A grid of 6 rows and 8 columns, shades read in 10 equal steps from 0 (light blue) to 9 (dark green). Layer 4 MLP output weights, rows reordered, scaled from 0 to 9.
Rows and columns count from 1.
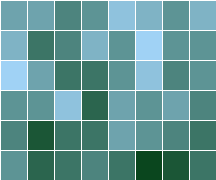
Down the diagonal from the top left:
3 6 6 7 3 9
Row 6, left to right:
4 7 6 5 6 9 8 6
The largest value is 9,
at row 6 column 6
